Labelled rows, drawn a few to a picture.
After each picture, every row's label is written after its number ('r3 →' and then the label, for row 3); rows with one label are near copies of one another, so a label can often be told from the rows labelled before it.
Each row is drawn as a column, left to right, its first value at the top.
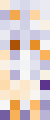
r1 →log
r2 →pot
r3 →log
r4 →pot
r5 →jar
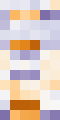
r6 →log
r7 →pot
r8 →pot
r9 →pot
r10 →log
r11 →log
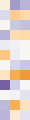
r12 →jar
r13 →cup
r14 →cup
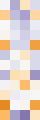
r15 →pot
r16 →log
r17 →log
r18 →pot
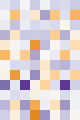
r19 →jar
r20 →cup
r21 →jar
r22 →pot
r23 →log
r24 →cup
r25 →jar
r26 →cup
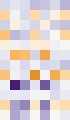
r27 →cup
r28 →jar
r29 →jar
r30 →cup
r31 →jar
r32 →cup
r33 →cup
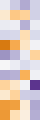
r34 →pot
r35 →pot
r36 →cup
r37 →jar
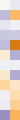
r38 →log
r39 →pot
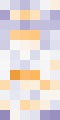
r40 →log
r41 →cup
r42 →cup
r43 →cup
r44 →log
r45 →log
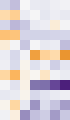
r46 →cup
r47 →cup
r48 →log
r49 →jar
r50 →jar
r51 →jar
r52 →jar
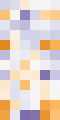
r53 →pot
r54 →cup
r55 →log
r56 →log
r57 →pot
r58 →pot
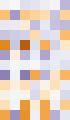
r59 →pot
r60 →log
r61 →pot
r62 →cup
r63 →pot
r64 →log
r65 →cup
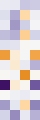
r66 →jar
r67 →log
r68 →cup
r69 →jar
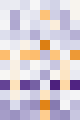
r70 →jar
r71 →log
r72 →jar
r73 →jar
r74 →pot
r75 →jar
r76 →log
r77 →jar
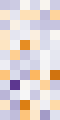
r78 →cup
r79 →jar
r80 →pot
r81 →cup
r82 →log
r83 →cup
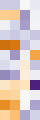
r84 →pot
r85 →pot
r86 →log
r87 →jar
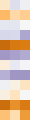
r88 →pot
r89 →pot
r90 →pot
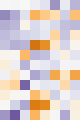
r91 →log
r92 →log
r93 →jar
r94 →pot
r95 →pot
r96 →cup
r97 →log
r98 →cup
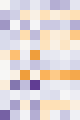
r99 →log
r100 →jar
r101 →cup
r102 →jar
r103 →cup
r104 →cup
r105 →cup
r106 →cup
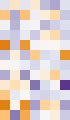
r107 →pot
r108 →log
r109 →pot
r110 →jar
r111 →cup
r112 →cup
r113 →jar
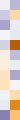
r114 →log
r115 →pot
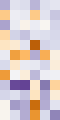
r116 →cup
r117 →jar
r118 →jar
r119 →pot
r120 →jar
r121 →log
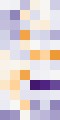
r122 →log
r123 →log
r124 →cup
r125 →jar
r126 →jar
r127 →jar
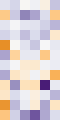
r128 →pot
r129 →jar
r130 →log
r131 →log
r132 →jar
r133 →cup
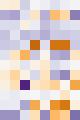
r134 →log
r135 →log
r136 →jar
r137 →pot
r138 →log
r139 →pot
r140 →pot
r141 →log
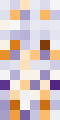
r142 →jar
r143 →pot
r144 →log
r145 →jar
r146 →pot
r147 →jar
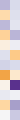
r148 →cup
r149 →jar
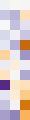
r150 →jar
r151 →log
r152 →pot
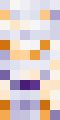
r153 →pot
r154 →jar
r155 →jar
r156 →jar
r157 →pot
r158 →log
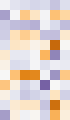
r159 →log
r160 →cup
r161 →cup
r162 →cup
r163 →jar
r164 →pot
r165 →cup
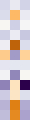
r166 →jar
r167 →pot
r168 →jar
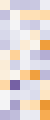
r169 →log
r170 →jar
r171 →cup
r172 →cup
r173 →pot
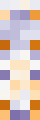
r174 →pot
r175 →log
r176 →log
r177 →pot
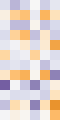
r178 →jar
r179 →cup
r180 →cup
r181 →jar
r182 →cup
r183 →pot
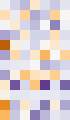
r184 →pot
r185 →jar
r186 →cup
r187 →log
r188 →jar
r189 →cup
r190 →jar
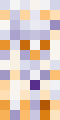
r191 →pot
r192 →log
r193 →pot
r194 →jar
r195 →pot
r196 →cup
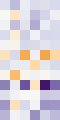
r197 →jar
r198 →cup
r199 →jar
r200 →log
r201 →jar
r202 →jar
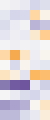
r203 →jar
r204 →jar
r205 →jar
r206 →cup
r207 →cup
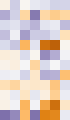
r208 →log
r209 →log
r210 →pot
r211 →log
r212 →pot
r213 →pot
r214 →cup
